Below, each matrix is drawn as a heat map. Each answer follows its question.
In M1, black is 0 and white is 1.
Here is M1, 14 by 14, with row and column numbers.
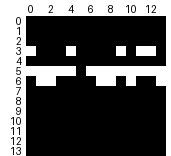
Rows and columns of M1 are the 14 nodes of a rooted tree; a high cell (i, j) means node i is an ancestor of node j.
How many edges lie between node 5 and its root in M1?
0
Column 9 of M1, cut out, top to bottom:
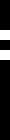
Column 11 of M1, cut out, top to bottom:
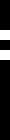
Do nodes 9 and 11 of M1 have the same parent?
yes
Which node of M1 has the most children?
6
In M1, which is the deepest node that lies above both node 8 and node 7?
6
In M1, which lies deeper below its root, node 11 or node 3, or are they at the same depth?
node 11
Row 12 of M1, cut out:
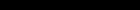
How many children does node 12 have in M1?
0
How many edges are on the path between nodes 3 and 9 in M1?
1
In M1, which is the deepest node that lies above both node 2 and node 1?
6
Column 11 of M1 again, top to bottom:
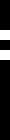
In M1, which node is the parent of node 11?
3
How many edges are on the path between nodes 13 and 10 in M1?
2
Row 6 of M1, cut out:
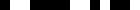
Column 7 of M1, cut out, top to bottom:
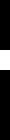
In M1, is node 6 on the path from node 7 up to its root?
yes
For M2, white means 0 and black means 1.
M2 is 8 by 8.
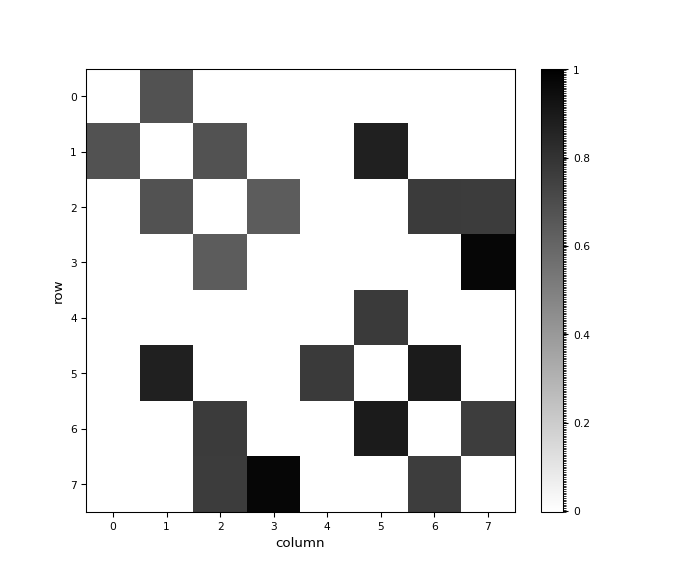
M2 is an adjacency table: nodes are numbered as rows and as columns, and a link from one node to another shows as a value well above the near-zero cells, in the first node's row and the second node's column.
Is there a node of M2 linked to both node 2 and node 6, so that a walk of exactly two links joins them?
yes
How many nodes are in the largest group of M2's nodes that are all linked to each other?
3
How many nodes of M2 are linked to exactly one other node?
2
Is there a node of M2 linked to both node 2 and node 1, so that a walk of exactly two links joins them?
no
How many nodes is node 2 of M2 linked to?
4
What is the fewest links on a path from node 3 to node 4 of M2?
4
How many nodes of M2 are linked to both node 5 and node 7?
1
